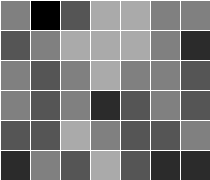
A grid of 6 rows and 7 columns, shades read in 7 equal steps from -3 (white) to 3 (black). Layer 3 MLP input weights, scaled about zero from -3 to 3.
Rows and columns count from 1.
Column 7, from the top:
0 2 1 1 0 2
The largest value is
3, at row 1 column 2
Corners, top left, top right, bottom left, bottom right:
0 0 2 2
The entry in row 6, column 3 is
1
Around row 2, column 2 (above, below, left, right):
3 1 1 -1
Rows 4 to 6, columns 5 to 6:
1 0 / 1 1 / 1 2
